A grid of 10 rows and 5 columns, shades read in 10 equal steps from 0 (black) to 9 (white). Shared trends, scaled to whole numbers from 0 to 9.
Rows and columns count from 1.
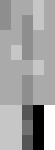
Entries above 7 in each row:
0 0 0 0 0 0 0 1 1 1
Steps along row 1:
up same up down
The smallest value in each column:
5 6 3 0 6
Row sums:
30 29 29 30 31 29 29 26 27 26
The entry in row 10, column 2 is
7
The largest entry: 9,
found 3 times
